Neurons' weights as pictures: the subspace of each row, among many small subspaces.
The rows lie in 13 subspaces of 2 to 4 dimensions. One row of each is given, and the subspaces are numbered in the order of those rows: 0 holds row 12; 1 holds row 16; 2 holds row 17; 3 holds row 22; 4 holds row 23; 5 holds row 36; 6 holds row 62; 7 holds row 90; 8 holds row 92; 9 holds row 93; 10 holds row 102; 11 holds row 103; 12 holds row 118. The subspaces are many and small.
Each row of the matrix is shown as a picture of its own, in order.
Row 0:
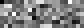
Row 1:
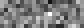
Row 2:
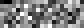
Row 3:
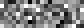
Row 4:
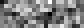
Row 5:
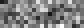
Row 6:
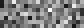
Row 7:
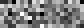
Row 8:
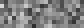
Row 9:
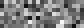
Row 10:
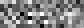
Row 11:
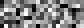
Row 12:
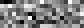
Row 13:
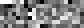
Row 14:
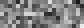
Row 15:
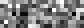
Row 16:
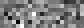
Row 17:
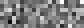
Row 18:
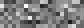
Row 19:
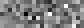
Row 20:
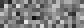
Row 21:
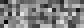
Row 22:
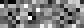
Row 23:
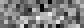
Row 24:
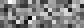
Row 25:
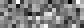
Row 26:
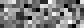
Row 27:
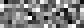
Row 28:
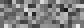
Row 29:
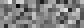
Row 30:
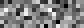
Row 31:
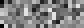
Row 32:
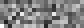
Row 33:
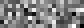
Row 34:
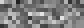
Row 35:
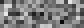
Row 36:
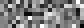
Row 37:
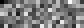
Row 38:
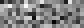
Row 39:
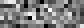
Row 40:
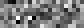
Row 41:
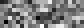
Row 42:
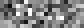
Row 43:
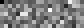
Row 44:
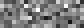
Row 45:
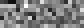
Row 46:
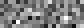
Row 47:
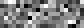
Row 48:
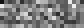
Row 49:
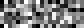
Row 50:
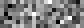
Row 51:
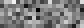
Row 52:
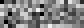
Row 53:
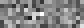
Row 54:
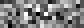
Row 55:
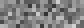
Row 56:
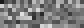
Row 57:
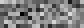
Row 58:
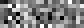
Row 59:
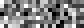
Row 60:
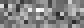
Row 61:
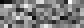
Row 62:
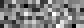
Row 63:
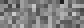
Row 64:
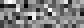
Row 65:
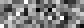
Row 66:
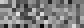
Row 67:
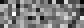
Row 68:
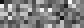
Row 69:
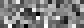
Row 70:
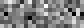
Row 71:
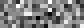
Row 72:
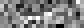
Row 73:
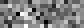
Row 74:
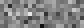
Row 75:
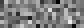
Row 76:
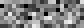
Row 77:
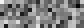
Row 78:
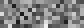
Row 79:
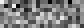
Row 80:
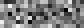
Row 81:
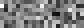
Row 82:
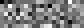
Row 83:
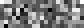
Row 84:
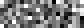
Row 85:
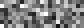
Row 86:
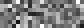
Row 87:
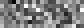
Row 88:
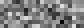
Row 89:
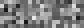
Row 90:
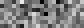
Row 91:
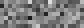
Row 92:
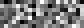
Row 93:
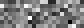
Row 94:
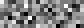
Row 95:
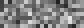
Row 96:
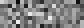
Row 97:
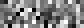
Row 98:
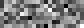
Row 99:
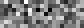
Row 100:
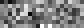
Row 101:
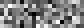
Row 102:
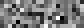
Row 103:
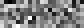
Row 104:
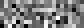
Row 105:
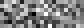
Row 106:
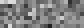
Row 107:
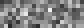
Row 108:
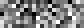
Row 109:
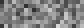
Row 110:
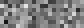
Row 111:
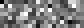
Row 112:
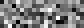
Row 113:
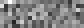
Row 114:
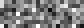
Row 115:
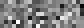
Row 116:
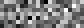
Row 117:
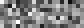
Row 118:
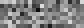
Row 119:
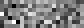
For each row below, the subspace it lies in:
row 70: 7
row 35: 1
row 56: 12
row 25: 5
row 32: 10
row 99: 8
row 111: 11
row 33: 2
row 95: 8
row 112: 10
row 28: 8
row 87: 3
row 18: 9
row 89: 11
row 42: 8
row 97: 10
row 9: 3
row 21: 2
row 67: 2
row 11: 9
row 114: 9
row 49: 8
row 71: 5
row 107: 9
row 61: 0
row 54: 8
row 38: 0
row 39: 0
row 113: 11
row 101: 1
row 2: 9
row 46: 1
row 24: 11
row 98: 7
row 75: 8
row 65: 8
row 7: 12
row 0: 0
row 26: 9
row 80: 11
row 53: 12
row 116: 11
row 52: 12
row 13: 0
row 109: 9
